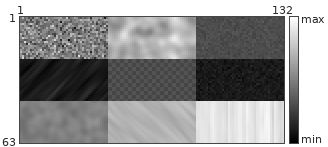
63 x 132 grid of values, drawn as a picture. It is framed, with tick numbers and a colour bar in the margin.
The table splits into 3 rows of 3 panels. Panel 1,1: middling, fine-grained, strong in contrast. Panel 1,2: high, blotchy. Panel 1,3: low, fine-grained, faint in contrast. Panel 2,1: very low, slanting up to the right, faint in contrast. Panel 2,2: low, checkered, faint in contrast. Panel 2,3: very low, fine-grained, faint in contrast. Panel 3,1: middling, blotchy, faint in contrast. Panel 3,2: high, slanting down to the right, faint in contrast. Panel 3,3: very high, streaked downward, faint in contrast.
